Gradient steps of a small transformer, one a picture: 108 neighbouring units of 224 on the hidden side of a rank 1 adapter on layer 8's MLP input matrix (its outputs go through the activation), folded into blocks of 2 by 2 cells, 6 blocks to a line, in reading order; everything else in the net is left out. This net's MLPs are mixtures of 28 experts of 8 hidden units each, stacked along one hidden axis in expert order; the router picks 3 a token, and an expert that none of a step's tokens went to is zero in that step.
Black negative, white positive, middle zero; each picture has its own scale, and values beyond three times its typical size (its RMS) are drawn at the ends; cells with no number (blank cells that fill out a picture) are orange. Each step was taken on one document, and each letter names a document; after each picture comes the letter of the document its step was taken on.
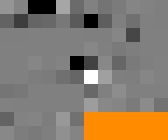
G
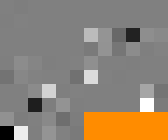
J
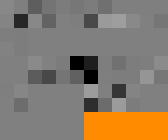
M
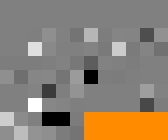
J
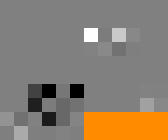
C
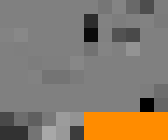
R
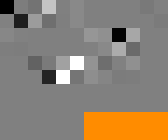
M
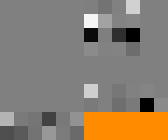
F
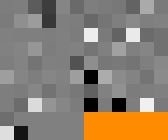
M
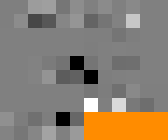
G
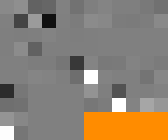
M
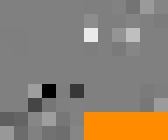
C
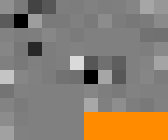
M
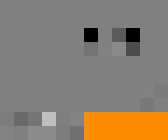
F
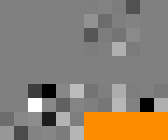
C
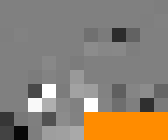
R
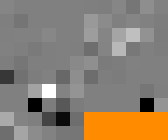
J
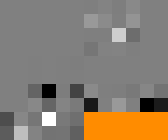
R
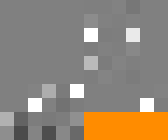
F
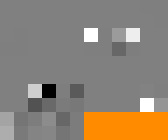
C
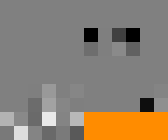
F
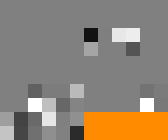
F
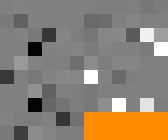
J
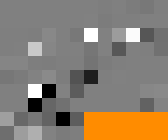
J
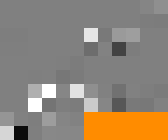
R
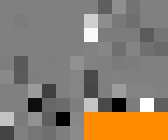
J
